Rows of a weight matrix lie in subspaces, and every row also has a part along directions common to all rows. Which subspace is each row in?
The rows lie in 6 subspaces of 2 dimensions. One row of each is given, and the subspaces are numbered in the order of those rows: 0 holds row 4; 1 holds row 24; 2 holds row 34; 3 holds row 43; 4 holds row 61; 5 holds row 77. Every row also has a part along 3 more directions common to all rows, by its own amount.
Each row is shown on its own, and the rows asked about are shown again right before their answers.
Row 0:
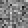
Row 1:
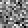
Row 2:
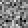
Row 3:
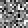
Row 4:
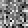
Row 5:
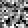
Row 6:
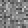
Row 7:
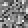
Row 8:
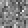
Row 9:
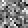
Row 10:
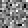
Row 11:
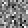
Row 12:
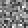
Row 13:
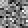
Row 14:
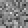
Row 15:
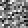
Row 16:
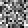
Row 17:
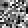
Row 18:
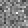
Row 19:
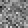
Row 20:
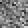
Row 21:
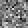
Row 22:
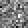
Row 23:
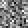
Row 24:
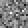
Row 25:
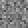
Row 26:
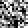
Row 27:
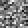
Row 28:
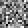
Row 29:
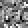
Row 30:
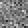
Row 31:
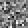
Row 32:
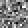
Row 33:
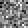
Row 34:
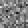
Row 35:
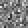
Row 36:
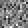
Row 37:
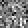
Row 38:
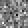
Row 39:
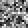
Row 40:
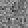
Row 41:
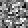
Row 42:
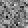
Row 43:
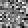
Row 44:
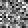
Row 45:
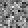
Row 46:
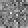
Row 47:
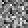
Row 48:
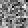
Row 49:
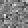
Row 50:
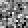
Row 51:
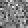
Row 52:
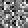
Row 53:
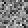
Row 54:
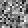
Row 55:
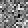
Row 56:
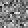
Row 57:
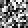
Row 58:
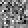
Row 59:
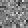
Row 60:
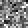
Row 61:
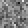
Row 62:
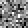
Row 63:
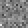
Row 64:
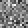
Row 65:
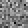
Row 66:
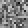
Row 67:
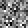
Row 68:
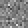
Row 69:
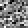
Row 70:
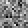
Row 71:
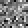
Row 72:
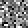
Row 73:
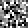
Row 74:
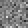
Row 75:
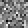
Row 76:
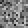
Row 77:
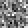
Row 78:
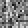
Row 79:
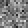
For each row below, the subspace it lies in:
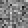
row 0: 5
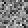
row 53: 5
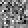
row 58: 3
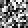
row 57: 1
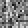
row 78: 1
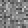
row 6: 3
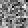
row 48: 4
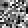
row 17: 3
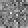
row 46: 1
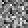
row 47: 5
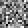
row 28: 0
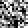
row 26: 5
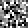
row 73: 2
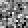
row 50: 1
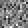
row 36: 0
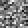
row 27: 2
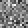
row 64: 5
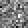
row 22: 1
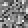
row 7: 3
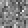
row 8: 1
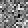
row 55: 1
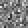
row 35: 2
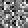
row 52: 2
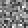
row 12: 0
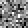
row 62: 1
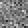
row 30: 5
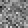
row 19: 0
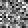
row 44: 3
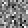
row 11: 5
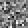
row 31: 2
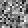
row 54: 3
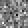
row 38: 1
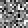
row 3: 1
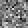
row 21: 4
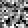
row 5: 3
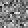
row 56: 2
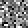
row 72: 4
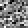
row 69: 2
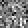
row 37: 5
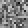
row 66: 4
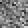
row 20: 5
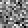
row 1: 5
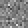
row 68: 0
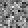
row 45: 2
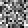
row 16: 0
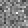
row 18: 3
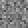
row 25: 3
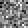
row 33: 5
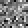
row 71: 0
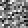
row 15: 2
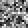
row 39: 3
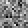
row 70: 4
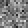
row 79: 1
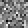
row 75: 0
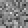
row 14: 1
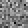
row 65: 4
